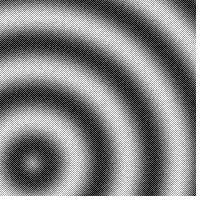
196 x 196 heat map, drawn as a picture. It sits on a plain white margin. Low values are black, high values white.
Slope: none. Seam: none. Odd rows or columns: none. Rings: centred on the bottom left. Average level on the scale: 50%.
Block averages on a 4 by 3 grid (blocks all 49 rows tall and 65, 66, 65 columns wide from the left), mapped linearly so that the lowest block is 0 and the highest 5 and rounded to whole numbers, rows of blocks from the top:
4 4 4 / 4 3 3 / 5 4 3 / 0 5 4
